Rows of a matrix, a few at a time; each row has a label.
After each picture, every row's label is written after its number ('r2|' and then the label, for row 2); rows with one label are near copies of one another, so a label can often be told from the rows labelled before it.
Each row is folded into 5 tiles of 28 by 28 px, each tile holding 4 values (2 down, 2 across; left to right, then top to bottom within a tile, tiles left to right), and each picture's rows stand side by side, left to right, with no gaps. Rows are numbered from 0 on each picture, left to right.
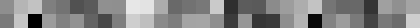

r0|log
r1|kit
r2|log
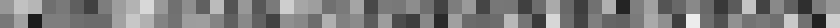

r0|log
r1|kit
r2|kit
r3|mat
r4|mat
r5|mat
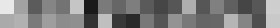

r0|kit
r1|mat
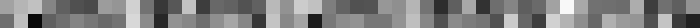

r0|log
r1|mat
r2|log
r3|mat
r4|kit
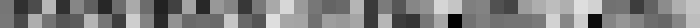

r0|mat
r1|mat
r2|kit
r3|log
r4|log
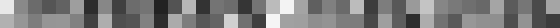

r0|kit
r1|mat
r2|kit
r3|kit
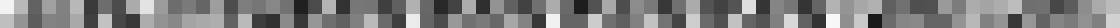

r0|kit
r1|kit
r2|mat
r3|mat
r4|mat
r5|mat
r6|log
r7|log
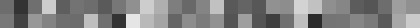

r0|mat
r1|kit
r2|log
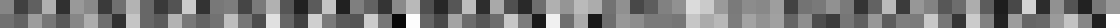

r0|mat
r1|mat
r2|mat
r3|mat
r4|log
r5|kit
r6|mat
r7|mat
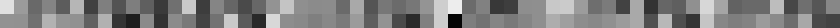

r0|kit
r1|mat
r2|kit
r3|log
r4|kit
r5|kit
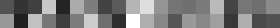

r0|mat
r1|kit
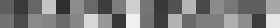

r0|mat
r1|mat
